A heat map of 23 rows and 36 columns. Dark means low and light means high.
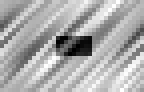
Streaks slant up to the right. The bottom right is the ninth with the highest average. In the centre lies a patch that is lower than the rest. The ninth with the lowest average is the centre. Values change most from cell to cell in the centre. Most values sit high, with a long tail of low ones. On average the colour sits 70% of the way up the scale.
